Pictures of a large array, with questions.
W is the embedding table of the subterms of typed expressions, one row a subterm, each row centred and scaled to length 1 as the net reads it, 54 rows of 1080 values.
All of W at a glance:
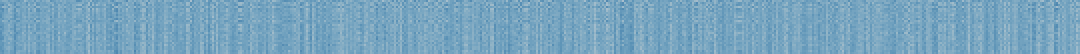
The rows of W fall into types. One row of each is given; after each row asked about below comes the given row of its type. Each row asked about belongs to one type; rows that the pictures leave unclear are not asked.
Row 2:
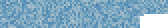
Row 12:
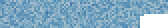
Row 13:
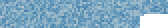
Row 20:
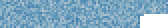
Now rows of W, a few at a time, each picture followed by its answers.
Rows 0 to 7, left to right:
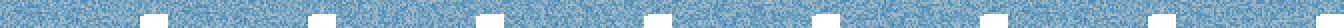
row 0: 20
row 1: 20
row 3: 2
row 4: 13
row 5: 13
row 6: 20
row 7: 12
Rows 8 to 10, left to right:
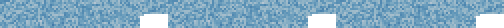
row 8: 13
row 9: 13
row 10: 13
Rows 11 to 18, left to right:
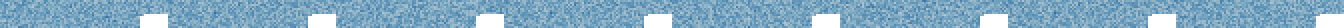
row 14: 12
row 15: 2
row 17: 12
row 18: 20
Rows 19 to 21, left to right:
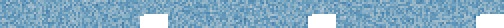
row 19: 2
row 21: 12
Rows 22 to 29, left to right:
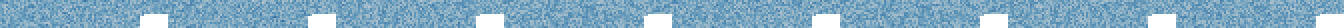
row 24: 2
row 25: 13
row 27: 13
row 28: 2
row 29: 20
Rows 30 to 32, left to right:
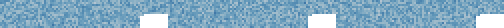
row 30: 13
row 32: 12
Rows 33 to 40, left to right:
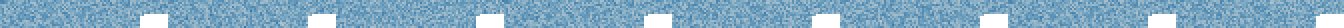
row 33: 12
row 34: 2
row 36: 12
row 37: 20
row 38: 13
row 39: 12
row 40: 20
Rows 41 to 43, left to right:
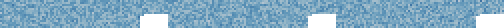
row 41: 12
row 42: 13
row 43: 2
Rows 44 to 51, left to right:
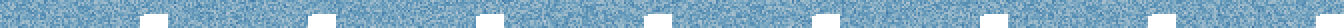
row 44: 20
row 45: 20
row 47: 13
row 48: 13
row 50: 20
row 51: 2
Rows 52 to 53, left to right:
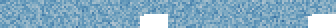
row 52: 2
